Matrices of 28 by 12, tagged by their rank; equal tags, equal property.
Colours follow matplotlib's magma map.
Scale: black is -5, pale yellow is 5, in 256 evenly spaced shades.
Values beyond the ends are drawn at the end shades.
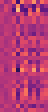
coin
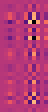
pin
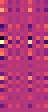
pin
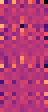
coin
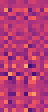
coin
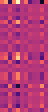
pin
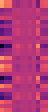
pin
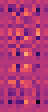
coin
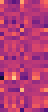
coin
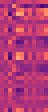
coin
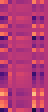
pin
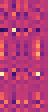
coin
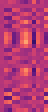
coin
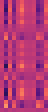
pin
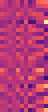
coin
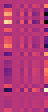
pin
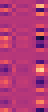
pin
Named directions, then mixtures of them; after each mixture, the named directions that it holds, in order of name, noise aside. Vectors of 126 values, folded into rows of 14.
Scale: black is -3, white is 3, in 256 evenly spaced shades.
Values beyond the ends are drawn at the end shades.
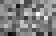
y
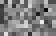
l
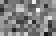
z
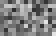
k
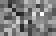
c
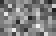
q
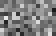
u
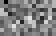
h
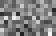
u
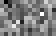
c, h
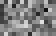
l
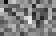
c, h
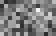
c, u, z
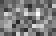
q, y, z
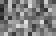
l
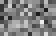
l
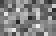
q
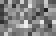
l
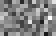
h, l, z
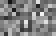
c, k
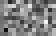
k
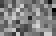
q, u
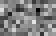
h, k, z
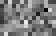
l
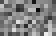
z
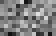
y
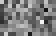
l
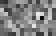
h, q, y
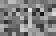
c, q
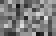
y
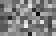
c, k, l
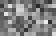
k, q, z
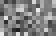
u, z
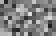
l, u, z
